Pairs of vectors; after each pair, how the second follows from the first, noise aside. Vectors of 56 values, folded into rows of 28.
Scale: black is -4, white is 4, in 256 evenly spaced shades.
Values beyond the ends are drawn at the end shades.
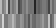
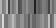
copied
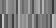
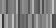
negated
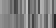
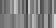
negated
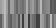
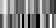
scaled up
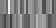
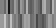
negated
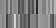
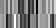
scaled up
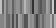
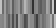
copied
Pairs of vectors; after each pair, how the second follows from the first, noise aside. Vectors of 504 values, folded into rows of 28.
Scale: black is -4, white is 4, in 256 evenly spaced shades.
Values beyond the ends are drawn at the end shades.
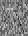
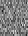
shuffled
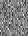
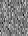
negated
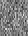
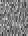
shuffled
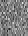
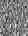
shuffled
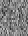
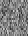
copied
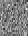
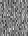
shuffled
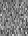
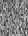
copied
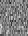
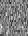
copied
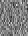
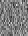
copied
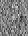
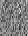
shuffled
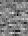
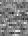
negated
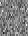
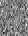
copied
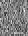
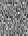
shuffled
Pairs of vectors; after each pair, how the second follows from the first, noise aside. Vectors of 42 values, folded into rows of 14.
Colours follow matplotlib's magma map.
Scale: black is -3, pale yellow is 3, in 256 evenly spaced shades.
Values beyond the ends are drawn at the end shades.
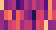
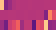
partly zeroed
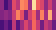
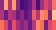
wrapped around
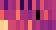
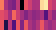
wrapped around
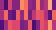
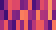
wrapped around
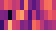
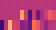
partly zeroed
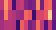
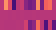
partly zeroed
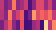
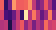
wrapped around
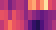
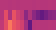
partly zeroed
